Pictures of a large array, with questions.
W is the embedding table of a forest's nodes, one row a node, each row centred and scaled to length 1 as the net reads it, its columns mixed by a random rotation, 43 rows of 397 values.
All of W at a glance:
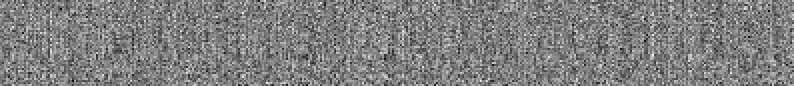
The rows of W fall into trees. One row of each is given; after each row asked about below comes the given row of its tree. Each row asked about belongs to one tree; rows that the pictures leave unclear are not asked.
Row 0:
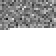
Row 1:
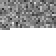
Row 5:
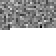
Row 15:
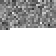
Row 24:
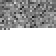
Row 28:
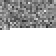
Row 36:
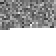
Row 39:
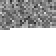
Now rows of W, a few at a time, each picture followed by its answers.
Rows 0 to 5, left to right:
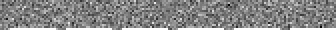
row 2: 5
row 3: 0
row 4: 0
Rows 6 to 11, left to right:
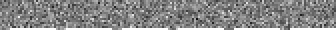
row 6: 24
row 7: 28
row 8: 24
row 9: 39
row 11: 5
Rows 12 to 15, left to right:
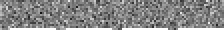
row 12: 39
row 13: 28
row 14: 5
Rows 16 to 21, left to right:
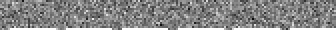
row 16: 39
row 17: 24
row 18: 15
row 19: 24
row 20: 39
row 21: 1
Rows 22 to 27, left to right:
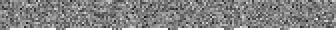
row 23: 0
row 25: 24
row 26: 24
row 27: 28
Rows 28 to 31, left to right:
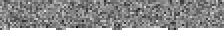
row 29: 28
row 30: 36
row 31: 15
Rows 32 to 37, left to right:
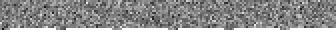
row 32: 36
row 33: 5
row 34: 39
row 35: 5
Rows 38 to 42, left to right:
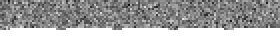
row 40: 36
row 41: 1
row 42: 28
